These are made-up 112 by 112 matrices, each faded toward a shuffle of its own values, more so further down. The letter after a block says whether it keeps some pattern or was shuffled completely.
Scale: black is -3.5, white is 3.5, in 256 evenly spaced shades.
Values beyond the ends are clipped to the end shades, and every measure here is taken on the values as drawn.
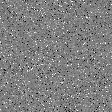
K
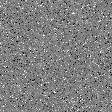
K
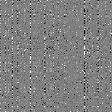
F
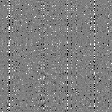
F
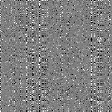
F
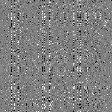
F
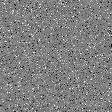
K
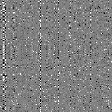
F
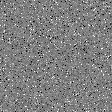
K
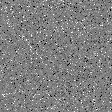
K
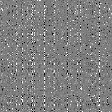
F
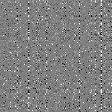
F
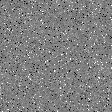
K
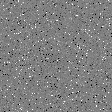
K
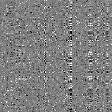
F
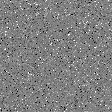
K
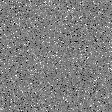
K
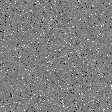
K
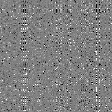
F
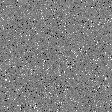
K
